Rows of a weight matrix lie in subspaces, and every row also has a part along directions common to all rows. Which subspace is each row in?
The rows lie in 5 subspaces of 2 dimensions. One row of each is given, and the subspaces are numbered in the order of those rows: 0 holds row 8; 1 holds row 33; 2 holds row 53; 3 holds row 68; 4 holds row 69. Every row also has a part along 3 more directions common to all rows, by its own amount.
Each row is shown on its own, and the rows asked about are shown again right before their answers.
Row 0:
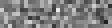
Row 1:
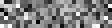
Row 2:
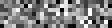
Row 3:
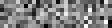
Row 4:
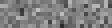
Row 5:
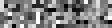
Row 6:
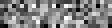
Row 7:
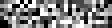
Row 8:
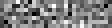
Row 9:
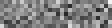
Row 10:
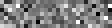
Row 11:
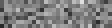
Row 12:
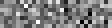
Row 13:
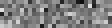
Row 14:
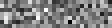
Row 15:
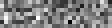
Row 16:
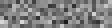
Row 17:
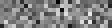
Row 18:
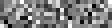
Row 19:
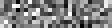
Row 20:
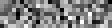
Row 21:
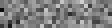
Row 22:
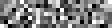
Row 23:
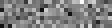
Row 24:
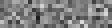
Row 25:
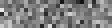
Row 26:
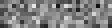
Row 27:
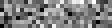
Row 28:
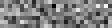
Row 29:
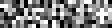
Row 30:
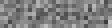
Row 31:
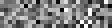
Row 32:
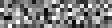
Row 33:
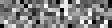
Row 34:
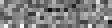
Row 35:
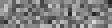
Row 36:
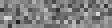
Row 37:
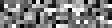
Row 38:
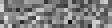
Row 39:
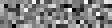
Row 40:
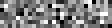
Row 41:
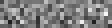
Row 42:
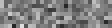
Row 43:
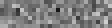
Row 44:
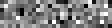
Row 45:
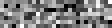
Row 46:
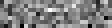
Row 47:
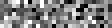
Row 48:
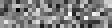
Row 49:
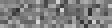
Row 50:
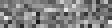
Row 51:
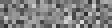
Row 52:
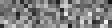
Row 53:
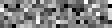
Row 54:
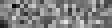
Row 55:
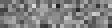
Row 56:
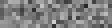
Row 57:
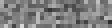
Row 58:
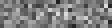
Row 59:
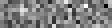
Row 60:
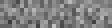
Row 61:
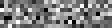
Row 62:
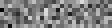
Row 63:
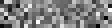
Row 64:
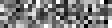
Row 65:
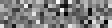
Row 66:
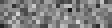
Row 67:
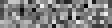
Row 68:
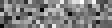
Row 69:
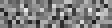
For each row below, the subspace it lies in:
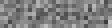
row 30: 1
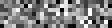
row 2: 1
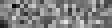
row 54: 0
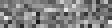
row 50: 2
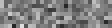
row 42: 2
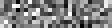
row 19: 0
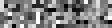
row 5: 2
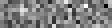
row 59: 4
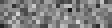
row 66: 0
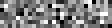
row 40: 4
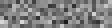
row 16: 0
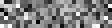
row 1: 2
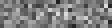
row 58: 1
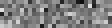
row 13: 3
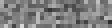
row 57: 2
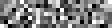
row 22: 1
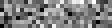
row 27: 3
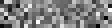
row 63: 2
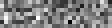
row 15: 3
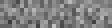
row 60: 4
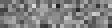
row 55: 0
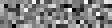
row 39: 2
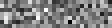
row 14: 3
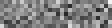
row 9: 1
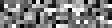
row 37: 2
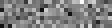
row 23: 3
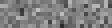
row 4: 4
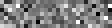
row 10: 2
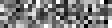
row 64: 1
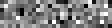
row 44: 4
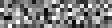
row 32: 3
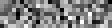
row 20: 1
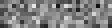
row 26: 0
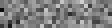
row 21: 3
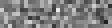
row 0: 4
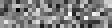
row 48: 0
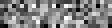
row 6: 0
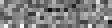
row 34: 2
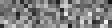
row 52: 1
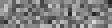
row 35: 0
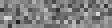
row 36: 3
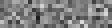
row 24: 4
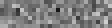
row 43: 0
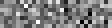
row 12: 1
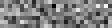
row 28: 0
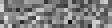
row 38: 3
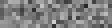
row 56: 4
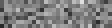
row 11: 3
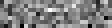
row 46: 2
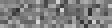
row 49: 1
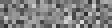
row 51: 0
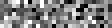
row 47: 4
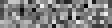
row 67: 4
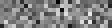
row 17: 1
